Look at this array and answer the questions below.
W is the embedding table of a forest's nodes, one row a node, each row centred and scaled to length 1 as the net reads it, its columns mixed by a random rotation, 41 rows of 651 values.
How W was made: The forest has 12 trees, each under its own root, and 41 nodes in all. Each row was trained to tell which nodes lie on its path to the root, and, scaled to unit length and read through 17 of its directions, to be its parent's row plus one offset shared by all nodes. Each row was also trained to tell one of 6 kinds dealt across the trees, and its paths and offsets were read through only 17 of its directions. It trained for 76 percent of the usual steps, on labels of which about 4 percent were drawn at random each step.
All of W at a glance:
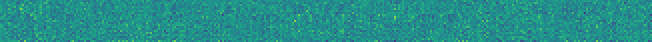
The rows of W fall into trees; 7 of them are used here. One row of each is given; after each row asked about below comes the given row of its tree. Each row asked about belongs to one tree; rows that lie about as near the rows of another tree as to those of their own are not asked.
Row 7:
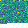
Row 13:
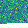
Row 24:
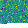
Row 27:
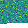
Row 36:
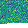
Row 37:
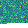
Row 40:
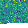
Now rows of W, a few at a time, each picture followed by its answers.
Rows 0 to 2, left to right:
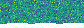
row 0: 36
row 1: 27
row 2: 13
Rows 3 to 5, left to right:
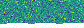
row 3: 13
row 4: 13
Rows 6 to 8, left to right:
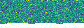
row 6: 36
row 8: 7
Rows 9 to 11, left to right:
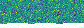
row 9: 24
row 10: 37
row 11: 13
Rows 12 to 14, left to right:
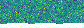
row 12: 37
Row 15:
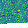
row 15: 24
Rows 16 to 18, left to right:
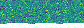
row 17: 24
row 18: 24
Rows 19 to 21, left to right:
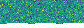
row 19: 27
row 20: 36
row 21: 36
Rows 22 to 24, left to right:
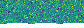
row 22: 40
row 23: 27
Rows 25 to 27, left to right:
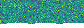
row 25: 40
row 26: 36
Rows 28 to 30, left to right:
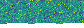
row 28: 27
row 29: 40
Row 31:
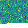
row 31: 24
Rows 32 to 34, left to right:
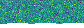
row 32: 37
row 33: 37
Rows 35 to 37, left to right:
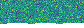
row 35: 40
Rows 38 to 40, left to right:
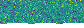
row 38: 7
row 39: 13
